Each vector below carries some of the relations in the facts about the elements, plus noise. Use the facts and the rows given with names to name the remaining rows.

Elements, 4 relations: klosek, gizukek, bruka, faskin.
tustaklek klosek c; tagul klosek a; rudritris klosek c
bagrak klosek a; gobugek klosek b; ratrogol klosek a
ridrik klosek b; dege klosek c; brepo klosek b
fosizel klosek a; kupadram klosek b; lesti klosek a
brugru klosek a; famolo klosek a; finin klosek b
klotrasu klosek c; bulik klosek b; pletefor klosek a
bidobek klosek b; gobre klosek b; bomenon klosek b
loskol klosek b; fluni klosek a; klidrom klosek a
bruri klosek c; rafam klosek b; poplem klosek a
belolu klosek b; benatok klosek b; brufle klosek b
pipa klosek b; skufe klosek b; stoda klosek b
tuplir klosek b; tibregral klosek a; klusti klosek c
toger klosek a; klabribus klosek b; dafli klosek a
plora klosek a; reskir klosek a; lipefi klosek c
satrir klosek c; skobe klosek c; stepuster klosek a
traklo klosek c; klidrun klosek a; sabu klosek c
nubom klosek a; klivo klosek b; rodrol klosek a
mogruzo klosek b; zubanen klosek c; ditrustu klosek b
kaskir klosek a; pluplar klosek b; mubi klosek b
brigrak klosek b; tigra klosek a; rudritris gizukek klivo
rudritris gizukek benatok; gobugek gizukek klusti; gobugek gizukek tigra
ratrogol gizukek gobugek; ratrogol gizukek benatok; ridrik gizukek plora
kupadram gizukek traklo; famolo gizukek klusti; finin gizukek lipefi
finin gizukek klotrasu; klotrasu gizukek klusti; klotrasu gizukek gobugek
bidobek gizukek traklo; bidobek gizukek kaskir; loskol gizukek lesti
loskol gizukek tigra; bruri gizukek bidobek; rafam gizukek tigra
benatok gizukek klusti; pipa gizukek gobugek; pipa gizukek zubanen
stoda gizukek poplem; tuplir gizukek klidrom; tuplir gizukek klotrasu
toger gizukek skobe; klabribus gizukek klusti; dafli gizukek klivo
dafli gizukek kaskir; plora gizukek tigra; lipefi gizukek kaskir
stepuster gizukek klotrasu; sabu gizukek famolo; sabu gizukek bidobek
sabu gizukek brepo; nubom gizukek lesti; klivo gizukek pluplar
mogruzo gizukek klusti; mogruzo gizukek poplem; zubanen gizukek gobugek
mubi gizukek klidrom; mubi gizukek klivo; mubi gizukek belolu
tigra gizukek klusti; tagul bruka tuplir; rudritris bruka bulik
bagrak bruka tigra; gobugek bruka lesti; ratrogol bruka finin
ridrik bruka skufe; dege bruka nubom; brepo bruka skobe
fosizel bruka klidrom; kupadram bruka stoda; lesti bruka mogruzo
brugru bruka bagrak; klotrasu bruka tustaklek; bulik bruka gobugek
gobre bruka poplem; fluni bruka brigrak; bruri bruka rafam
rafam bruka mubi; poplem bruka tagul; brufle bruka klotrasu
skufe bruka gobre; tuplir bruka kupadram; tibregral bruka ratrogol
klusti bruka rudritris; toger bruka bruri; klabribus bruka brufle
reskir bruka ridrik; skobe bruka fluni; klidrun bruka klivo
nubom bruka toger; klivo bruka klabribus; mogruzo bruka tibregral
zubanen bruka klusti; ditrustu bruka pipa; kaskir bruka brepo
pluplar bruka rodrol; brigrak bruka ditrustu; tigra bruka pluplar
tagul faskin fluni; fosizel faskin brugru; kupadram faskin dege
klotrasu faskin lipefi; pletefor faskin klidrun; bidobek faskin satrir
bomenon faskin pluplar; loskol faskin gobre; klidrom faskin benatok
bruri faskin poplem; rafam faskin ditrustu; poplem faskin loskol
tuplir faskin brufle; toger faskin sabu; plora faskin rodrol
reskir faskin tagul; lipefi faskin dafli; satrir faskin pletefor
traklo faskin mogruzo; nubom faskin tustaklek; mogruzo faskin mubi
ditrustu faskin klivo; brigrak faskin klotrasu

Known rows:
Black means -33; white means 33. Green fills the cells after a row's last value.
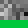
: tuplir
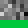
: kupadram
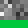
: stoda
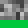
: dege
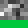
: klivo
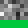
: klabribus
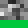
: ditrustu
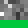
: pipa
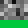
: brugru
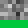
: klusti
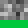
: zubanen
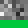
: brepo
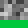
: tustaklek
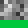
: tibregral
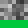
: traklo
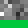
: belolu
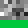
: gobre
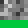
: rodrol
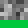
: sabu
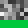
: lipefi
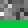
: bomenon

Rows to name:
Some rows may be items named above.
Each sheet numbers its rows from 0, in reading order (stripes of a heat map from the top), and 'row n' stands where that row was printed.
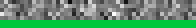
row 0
pluplar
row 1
toger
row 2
brugru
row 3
klidrun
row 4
brigrak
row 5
toger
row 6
klidrom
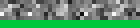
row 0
klivo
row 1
benatok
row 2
pletefor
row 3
rafam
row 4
gobre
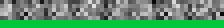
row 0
pletefor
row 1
fosizel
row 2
skobe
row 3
mogruzo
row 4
nubom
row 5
satrir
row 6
dafli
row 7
poplem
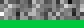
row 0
brufle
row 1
plora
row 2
brugru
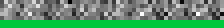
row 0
lesti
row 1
mubi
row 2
brugru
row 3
bruri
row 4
rodrol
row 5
loskol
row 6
brugru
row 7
loskol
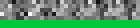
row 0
bidobek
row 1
gobre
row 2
kaskir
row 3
fluni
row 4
reskir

